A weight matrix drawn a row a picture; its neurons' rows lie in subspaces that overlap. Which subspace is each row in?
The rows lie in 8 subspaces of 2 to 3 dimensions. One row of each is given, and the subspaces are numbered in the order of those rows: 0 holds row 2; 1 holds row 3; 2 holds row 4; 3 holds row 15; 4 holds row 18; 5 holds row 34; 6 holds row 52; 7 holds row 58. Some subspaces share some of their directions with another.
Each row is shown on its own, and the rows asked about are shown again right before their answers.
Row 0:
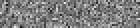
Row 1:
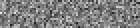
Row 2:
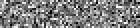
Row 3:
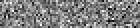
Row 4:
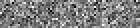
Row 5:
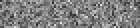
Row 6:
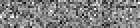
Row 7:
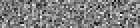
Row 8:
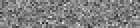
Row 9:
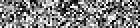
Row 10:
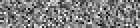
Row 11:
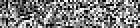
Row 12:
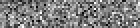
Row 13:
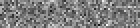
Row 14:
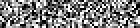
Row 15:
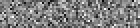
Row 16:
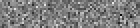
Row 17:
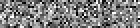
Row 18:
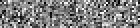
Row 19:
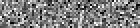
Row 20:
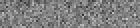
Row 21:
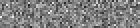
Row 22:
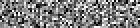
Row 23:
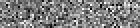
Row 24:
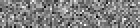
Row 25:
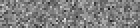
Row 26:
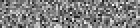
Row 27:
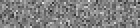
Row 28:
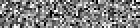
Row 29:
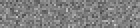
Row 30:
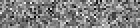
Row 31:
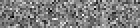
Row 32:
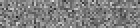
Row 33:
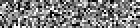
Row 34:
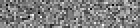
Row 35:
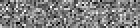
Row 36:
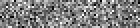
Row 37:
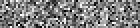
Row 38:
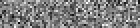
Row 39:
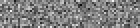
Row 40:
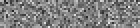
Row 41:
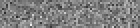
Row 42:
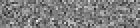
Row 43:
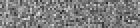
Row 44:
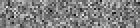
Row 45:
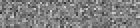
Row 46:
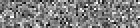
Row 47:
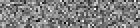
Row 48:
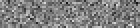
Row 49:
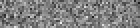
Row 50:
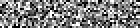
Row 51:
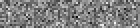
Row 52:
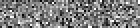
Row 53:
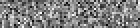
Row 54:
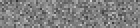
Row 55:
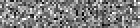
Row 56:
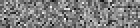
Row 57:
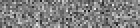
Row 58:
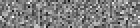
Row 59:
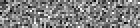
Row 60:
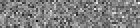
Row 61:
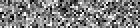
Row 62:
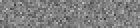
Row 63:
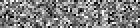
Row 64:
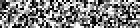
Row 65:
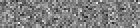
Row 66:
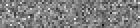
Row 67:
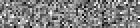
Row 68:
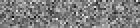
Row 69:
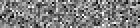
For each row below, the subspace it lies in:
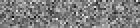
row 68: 2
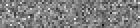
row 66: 5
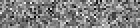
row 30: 2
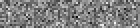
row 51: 3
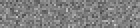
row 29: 1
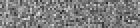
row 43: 5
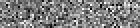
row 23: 5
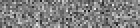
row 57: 6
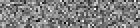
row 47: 7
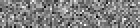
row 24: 2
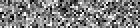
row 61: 2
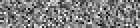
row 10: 3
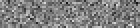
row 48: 4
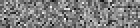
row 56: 3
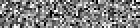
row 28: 0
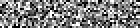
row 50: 0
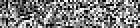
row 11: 5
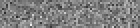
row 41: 5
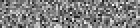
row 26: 6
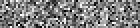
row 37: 3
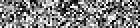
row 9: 2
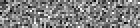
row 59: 0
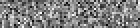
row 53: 4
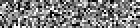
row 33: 0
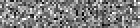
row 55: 5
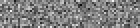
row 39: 0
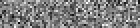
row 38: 4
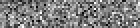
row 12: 4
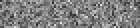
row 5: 5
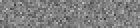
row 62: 3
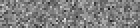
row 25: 3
